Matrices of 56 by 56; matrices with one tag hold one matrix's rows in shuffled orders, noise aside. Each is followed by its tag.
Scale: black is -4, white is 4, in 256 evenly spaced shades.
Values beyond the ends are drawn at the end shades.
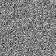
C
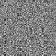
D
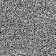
C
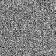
C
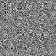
D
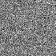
C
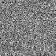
C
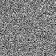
C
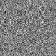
D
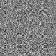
D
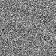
C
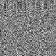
D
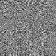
D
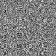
D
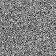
C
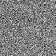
C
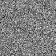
C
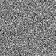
C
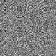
D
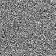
C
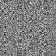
D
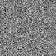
D
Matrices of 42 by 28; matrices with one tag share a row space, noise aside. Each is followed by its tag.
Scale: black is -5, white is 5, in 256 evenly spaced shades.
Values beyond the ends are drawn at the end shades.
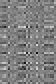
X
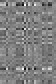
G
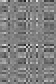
X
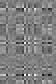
G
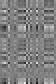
X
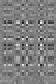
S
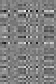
X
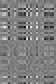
X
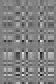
S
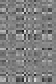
G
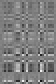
S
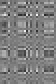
X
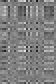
X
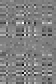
G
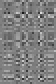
S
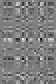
S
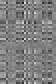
G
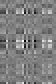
G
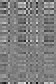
X
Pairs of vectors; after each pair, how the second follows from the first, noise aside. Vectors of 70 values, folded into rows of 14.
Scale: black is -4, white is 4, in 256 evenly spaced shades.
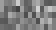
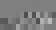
partly zeroed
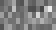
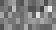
copied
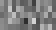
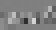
partly zeroed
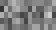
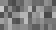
negated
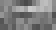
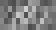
shuffled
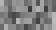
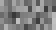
copied
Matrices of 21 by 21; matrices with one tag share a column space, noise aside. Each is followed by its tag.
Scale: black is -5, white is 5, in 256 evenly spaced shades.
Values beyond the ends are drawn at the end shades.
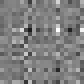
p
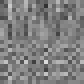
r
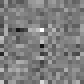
p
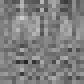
r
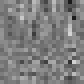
r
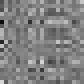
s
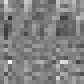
r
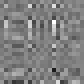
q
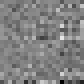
q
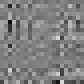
q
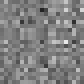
s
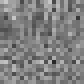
r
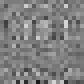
q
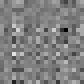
p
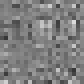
q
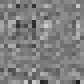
q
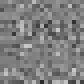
q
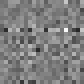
p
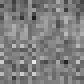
r
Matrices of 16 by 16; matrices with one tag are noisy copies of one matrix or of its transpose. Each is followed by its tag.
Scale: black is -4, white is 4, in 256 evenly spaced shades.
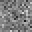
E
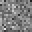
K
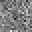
E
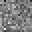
K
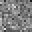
K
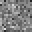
K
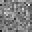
K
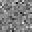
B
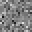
B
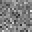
E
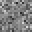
B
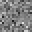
B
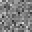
B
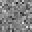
B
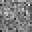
K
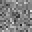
E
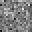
K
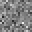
B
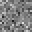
B
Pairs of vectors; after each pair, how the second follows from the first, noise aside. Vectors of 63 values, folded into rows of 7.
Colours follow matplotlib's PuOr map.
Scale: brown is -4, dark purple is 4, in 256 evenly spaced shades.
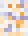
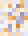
sign-scrambled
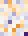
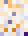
copied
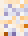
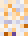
sign-scrambled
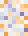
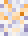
sign-scrambled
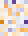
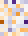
copied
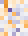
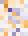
copied
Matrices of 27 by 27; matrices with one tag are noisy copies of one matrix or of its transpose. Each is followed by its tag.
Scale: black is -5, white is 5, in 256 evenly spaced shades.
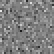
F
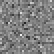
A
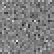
A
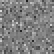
F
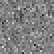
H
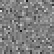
F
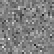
H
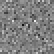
A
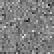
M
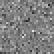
M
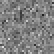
H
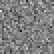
F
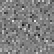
A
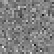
H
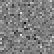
A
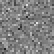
M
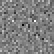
A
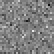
M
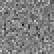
A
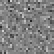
F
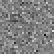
H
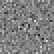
A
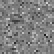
H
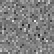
A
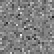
A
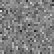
F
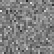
F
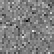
M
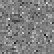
H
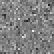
M
